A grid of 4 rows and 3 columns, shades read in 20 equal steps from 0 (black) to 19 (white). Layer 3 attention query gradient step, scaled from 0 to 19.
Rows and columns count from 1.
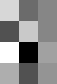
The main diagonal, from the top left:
16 15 12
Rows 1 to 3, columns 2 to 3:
8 10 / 15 10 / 0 12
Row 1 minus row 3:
-3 8 -2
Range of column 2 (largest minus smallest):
15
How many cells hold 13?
1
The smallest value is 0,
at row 3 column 2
